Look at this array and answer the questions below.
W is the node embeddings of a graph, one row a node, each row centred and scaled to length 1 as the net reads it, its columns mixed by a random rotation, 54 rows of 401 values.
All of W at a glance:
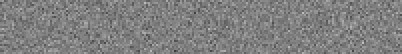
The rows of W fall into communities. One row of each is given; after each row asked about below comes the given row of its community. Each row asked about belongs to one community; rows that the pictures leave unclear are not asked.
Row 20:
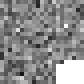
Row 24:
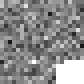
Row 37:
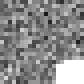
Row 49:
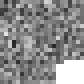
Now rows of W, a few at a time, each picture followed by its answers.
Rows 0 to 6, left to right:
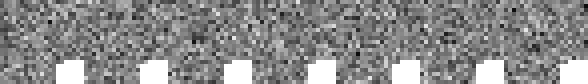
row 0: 37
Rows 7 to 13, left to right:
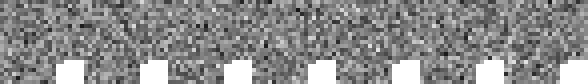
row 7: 24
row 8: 20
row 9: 24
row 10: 49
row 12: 37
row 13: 24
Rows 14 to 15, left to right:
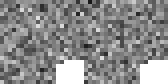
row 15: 49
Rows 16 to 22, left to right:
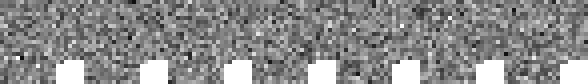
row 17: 37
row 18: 49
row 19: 49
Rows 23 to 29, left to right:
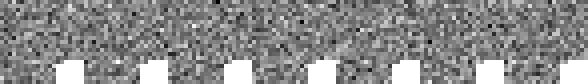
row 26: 37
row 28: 24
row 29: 24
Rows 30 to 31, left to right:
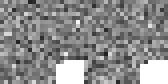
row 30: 49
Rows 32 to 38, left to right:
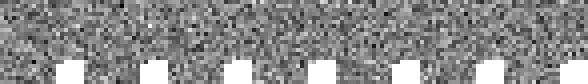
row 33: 20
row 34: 37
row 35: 24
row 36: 20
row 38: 20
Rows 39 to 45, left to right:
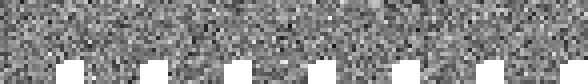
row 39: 37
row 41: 24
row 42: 24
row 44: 37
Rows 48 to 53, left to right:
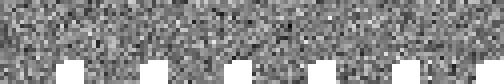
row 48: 37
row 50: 49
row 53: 24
